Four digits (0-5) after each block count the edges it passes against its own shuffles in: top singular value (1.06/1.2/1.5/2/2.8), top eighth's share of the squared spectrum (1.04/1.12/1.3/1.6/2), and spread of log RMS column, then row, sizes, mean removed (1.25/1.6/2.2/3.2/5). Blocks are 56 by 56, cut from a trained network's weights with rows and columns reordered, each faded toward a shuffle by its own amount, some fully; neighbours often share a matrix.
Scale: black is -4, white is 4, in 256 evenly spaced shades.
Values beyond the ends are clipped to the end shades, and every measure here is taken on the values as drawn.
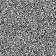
0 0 0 0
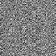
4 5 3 0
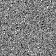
0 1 0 0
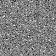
0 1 0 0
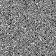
2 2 1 0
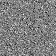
0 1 0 0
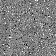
0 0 0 0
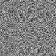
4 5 2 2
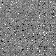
1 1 1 0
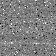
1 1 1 0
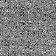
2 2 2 0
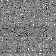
1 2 1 0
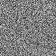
2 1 0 0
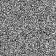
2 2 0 0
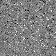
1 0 0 0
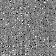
2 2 0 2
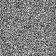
2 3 0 0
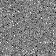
0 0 0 0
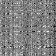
4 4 1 3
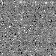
2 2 1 0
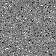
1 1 0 0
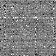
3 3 2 1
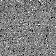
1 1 0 0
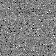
1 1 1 0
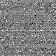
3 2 2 0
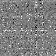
2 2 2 0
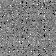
2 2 1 0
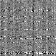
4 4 0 3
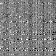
3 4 0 3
